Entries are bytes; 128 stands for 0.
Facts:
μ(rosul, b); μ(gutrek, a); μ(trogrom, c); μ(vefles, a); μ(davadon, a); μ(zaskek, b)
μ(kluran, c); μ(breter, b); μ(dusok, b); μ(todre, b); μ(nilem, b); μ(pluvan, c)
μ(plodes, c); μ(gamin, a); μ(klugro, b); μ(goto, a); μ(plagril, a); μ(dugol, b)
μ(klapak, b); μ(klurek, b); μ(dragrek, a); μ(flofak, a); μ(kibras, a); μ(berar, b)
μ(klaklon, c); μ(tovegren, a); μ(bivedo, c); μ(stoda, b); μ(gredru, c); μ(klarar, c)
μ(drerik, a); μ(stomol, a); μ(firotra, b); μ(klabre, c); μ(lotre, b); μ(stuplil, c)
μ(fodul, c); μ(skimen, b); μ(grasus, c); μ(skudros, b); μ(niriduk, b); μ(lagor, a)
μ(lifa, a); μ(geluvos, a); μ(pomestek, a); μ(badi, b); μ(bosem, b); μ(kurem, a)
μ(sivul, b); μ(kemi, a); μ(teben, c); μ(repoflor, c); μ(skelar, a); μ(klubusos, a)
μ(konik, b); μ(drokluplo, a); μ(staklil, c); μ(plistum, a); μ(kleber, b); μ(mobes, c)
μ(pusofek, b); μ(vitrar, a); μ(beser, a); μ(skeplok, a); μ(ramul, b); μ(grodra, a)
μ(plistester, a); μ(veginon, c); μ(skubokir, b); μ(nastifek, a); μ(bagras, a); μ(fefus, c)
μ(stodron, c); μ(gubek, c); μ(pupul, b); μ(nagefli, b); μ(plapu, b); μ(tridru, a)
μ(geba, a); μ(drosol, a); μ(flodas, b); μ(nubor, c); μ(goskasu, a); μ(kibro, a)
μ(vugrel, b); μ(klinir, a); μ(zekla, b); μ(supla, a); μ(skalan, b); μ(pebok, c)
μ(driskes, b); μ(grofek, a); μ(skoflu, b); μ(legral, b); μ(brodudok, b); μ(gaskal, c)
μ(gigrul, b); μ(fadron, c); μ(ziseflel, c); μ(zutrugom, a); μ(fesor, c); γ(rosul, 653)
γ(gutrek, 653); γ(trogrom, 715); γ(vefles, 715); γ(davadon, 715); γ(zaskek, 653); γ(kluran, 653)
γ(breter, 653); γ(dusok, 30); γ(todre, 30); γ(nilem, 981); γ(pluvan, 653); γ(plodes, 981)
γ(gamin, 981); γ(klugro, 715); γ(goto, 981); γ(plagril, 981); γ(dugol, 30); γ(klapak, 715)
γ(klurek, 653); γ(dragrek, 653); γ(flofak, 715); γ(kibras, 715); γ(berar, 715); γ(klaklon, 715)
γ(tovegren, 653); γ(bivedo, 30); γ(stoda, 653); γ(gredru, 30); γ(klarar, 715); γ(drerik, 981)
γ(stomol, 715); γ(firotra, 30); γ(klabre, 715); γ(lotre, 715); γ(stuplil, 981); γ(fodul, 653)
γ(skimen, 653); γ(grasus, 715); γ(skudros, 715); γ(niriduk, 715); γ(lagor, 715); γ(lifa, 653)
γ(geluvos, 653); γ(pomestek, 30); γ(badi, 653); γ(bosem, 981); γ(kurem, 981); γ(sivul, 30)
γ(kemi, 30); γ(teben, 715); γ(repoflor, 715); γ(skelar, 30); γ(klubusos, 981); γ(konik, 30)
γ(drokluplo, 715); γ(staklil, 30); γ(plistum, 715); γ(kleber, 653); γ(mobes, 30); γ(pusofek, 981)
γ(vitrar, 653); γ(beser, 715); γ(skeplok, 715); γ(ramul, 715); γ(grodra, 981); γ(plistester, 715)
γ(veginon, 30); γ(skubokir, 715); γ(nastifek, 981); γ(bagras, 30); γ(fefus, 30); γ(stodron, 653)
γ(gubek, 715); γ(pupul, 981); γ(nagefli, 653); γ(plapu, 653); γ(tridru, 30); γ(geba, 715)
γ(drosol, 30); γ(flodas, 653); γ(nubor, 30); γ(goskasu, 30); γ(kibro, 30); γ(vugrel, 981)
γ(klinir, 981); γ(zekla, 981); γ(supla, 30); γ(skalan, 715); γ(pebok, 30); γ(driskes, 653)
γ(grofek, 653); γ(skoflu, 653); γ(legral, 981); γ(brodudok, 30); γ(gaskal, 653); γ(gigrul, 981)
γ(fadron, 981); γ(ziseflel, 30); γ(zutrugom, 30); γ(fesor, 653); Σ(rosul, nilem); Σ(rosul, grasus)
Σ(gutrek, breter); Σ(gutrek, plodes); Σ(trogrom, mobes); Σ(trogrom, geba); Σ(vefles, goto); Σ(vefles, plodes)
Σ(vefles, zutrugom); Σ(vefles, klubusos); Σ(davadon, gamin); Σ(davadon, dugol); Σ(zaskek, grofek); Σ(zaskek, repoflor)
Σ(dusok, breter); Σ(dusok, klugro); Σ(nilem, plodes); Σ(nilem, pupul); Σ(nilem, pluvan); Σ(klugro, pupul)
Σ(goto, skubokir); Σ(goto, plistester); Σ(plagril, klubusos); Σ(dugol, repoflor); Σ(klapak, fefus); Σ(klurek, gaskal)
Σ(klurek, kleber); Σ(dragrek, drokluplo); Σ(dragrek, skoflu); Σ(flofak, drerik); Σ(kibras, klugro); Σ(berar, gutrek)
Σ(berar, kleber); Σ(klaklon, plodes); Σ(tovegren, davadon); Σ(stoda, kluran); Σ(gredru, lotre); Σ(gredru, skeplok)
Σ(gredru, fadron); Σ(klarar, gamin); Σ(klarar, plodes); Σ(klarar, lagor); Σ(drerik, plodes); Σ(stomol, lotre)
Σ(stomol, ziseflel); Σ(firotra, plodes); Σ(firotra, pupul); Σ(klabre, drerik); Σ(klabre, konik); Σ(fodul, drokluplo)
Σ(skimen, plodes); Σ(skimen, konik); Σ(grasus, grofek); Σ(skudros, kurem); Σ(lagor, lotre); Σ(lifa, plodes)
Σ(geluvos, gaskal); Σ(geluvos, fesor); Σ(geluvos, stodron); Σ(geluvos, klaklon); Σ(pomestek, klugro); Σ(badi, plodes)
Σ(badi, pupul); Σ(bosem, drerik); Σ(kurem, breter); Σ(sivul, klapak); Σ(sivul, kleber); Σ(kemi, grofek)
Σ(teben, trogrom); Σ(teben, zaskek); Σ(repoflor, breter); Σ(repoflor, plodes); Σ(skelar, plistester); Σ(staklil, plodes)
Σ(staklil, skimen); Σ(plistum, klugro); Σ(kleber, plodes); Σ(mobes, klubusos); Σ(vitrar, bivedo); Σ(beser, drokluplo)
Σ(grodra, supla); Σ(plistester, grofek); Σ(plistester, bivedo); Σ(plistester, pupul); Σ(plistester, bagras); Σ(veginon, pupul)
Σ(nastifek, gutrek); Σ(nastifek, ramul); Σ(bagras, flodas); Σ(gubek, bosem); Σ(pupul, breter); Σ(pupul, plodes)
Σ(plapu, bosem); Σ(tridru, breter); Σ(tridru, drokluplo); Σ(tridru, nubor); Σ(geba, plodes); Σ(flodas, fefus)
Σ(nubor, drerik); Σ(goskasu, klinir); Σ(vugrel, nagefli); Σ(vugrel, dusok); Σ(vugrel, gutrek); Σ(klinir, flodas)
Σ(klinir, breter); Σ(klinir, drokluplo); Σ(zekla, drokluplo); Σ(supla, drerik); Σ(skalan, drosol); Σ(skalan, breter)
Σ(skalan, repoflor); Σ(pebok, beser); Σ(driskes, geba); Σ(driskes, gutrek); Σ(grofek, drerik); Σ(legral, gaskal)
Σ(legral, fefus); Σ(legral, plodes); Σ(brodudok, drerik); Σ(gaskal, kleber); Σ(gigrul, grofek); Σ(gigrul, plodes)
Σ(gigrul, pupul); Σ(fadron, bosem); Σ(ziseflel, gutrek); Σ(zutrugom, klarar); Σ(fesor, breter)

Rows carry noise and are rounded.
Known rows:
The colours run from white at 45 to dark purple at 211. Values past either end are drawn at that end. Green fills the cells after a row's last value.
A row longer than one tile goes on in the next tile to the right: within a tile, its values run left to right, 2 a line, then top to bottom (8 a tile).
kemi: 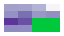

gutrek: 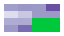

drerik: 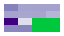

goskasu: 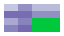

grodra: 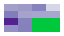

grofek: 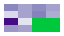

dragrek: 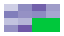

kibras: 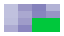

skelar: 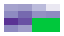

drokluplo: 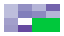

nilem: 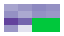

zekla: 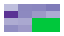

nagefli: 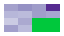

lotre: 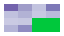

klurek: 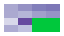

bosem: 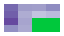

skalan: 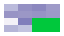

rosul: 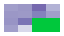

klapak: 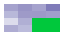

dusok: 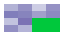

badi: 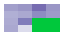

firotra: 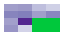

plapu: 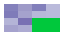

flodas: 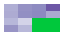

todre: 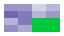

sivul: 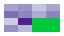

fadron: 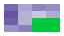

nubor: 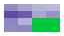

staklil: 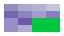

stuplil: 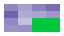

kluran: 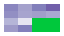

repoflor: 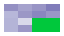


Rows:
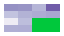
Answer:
ramul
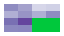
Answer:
zutrugom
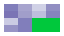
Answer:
ziseflel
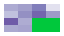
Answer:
plistester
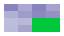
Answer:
trogrom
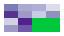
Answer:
gredru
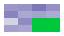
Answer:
stoda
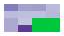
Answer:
skeplok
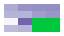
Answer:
berar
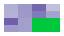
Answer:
vitrar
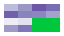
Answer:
fodul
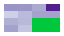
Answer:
kleber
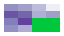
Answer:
brodudok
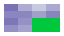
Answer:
mobes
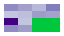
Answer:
klubusos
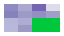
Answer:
klabre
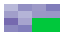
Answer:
kurem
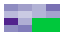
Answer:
gamin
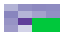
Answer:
legral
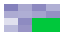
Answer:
klarar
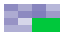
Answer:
grasus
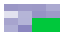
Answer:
geba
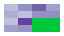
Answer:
geluvos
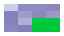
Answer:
klinir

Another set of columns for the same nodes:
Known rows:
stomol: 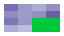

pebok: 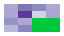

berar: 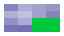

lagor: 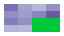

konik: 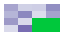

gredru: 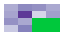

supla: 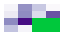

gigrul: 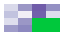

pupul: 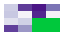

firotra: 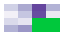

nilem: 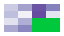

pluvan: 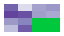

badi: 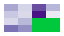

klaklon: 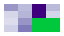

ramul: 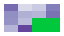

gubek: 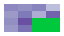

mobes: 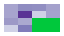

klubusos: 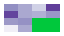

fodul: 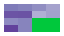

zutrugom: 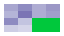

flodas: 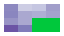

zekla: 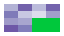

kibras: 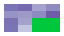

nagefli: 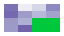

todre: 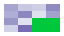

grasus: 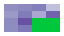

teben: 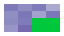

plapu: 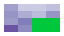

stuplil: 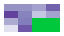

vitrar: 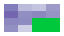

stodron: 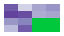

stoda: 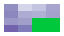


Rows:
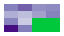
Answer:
skalan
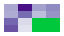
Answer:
tridru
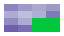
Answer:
skudros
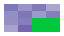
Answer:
trogrom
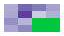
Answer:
ziseflel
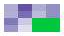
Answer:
pomestek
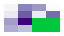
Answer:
nubor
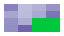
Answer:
klapak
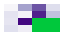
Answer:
drerik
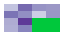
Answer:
fadron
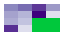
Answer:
gutrek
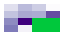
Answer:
grofek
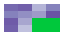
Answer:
beser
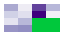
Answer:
kleber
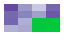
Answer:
drokluplo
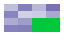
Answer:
vugrel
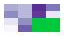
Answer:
plodes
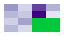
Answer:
lifa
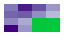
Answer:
fesor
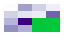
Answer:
bosem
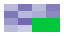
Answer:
grodra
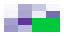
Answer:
brodudok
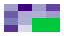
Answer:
klinir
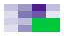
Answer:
staklil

